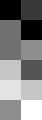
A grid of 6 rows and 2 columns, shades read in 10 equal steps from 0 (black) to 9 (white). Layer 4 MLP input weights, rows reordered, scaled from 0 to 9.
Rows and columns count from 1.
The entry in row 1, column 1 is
0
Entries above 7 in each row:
0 0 0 0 1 1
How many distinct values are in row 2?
2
